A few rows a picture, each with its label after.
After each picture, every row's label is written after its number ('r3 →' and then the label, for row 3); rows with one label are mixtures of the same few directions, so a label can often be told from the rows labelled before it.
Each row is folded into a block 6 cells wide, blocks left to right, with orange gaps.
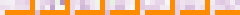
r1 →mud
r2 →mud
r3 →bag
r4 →bag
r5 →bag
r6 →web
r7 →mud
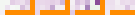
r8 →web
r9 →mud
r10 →mud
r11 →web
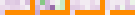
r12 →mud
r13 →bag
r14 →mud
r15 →mud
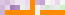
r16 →web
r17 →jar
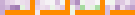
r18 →web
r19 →mud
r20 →jar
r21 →jar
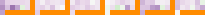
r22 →web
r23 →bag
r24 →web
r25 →web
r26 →web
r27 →mud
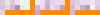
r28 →bag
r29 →jar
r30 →web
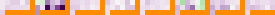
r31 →mud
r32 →jar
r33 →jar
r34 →mud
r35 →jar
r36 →bag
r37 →web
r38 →web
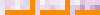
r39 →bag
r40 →bag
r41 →jar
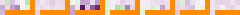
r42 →bag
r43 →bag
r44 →jar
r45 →web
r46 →web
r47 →bag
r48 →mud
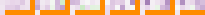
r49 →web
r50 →mud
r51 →jar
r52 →mud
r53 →bag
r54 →bag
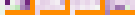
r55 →bag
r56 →mud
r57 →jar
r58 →web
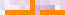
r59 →web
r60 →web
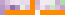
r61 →web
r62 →mud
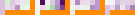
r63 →bag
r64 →bag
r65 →bag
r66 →jar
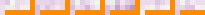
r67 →jar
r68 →web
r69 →bag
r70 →jar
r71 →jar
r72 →bag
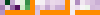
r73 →bag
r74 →jar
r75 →bag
